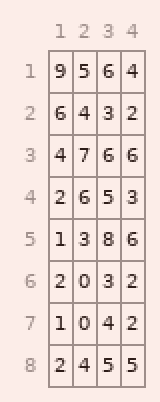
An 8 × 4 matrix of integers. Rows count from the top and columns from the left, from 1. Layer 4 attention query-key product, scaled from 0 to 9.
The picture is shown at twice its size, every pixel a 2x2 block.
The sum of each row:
24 15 23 16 18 7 7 16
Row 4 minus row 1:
-7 1 -1 -1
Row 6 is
2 0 3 2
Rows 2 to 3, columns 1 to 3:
6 4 3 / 4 7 6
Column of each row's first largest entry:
1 1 2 2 3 3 3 3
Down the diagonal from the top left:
9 4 6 3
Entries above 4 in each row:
3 1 3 2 2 0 0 2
